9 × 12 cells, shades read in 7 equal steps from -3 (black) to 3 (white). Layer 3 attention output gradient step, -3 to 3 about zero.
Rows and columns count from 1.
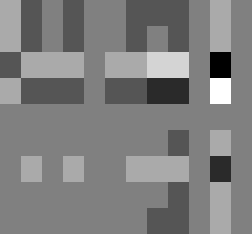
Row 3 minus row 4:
-2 2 2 2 0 2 2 4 4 0 -6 0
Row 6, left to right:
0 0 0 0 0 0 0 0 -1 0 1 0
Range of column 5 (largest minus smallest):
0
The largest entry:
3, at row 4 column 11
